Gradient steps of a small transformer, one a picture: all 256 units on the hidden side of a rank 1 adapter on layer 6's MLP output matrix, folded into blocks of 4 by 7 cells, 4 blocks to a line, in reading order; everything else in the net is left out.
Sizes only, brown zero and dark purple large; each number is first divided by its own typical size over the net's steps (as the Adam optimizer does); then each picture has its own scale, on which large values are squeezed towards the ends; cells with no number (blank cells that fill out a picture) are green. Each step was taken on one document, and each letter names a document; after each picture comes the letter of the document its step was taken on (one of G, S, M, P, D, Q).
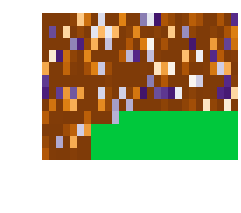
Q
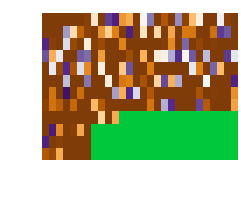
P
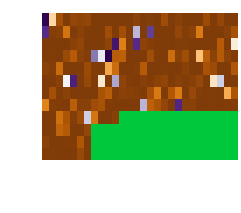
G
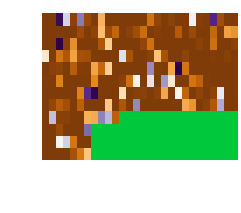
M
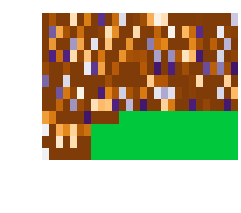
Q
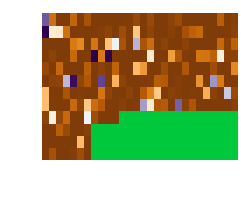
G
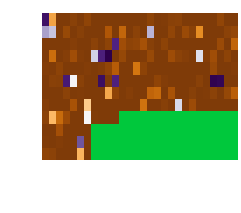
G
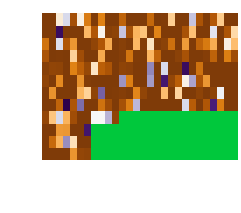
M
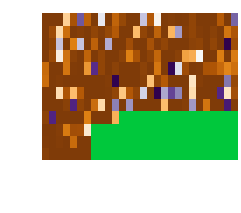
Q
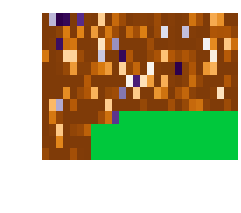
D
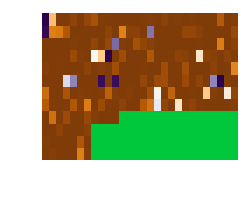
G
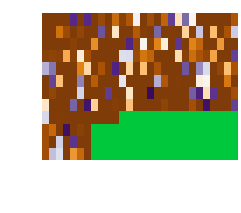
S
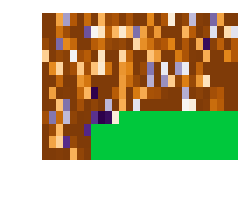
M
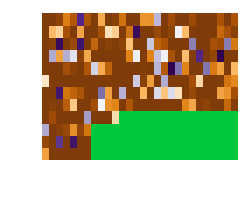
Q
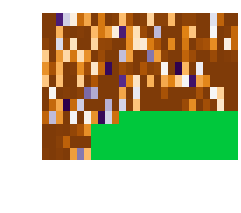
M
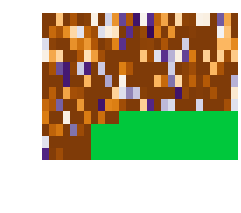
P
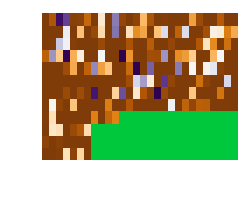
D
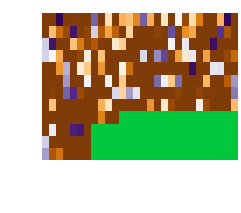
P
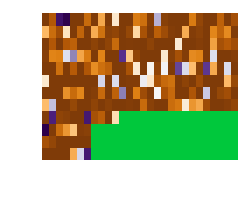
D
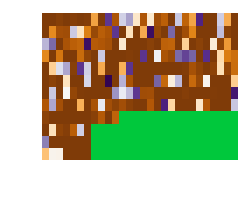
P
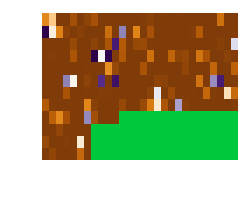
G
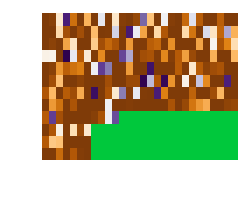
D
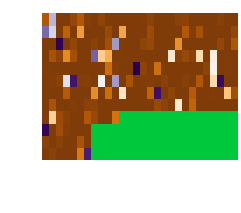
G
